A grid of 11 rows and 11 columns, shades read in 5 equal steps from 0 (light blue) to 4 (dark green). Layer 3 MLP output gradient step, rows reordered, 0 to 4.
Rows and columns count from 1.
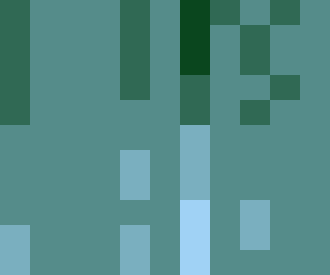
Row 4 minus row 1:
0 0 0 0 0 0 -1 -1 0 0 0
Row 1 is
3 2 2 2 3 2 4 3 2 3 2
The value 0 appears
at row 9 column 7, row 10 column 7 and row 11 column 7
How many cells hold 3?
17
